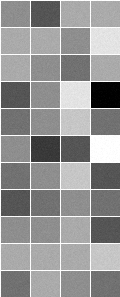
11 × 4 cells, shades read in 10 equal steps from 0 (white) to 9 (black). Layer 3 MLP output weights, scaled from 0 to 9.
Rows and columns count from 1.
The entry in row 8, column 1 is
6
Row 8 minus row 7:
1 1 2 -1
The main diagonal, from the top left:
4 3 5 9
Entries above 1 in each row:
4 3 4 3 4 3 4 4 4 4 4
